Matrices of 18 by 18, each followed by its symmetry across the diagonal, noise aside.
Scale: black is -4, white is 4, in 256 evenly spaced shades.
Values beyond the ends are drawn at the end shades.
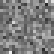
neither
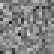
neither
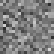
neither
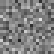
antisymmetric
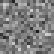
neither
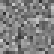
antisymmetric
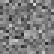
neither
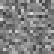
neither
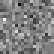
antisymmetric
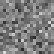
neither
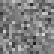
antisymmetric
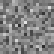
neither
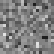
antisymmetric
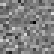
neither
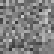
antisymmetric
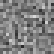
antisymmetric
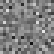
antisymmetric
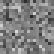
antisymmetric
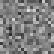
antisymmetric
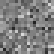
antisymmetric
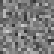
neither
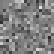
antisymmetric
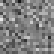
antisymmetric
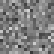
neither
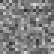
neither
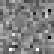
antisymmetric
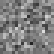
antisymmetric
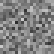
neither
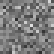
neither
